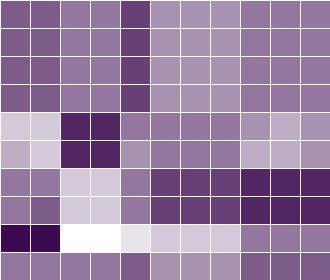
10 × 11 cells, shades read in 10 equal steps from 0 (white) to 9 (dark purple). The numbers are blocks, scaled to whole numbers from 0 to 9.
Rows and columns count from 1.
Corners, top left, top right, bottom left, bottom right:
6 5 5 6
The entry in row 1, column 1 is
6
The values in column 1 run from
2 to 9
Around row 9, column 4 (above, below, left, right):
2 5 0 1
